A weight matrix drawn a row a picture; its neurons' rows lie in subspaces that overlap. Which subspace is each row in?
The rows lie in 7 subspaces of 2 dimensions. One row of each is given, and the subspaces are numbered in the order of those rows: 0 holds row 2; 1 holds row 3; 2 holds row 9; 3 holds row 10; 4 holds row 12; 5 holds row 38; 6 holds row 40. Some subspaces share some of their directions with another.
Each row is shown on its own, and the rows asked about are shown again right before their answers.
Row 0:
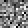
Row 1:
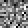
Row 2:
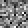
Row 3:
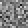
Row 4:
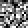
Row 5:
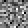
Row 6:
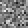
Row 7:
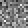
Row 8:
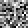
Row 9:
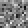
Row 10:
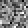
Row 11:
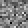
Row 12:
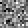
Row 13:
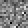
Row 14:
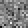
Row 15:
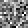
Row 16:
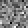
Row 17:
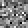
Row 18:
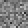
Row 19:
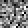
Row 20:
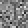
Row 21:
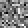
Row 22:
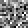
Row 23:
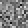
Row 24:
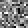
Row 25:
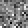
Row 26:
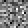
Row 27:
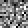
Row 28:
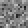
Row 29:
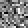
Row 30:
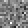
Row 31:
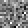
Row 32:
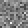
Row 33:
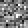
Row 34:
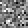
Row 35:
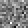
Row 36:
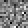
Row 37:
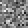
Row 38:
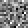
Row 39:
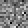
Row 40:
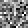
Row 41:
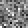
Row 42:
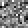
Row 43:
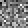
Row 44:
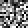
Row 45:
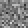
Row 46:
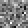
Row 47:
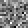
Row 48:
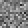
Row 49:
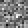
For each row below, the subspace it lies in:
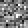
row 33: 2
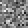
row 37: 4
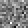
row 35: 3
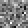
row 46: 2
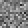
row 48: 3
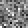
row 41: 5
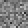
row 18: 3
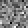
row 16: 3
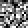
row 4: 2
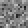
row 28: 2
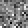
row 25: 5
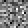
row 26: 5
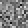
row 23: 1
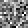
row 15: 6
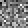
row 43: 1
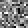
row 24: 6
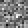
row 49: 2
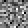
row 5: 5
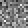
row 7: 1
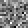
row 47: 0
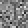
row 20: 1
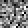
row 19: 3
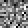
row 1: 1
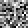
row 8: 4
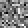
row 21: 6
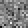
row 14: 5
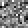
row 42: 0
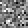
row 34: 4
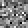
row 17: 0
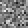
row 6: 4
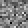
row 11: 0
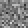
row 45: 6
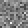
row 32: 3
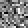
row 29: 6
